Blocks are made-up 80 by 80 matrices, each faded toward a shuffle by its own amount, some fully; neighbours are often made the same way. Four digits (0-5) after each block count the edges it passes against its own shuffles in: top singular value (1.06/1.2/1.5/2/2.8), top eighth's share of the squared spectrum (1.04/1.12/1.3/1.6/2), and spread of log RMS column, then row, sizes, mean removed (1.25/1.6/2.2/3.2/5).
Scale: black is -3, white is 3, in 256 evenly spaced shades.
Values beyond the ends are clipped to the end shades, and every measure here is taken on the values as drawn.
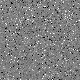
0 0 0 0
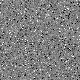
2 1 0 0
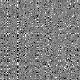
4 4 3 2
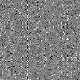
4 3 2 1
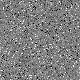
0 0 0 0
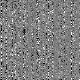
2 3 4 0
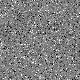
0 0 0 0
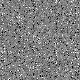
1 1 2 0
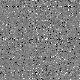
2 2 1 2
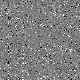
2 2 1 1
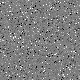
0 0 0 0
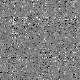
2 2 2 2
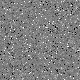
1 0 0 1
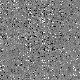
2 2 2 2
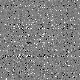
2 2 1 2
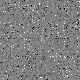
1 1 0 1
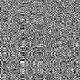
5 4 3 3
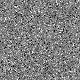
2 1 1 0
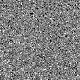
3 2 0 0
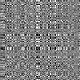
5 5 4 4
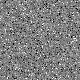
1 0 0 0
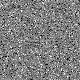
1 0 0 0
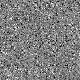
3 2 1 1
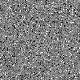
3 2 0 1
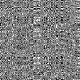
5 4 3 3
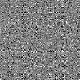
4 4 2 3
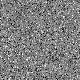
1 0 0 0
